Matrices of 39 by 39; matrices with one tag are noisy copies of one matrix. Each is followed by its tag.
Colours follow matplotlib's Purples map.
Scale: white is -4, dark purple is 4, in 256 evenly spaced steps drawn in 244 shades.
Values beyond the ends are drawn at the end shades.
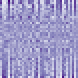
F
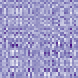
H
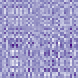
H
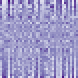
F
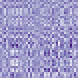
H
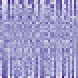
F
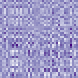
H
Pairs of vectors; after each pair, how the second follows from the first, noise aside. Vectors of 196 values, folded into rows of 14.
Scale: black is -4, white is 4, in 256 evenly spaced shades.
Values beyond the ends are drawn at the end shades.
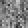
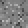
partly zeroed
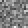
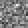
wrapped around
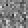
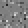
partly zeroed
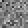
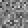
copied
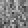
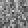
copied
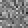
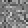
wrapped around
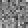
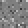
partly zeroed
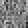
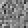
wrapped around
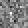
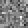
wrapped around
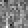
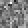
wrapped around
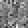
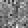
copied
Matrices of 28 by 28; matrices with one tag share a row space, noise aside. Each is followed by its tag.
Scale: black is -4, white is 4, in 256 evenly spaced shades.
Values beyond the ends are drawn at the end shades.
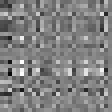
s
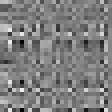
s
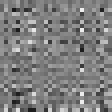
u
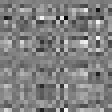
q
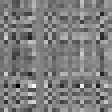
u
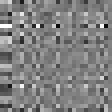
s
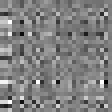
s
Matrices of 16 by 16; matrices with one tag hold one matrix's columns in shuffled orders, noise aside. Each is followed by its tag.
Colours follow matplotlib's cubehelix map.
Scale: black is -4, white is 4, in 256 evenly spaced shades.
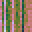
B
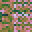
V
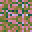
V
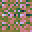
V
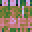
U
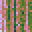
B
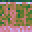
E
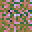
V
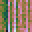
B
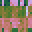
U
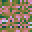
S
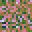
S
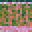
E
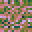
S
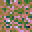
S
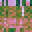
U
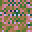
V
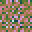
S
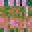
U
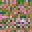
S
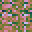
V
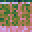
E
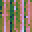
B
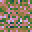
S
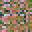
V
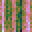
B
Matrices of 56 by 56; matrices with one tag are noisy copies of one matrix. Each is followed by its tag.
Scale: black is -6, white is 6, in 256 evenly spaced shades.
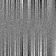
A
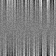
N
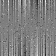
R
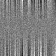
A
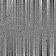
N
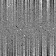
N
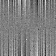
R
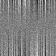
R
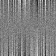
R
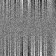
A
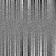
A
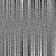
A
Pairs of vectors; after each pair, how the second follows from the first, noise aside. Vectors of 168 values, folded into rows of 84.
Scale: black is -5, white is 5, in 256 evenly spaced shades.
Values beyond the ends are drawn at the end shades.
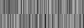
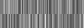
negated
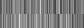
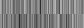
negated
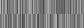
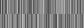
negated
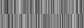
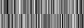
scaled up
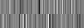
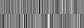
sign-scrambled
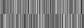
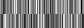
scaled up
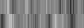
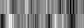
scaled up
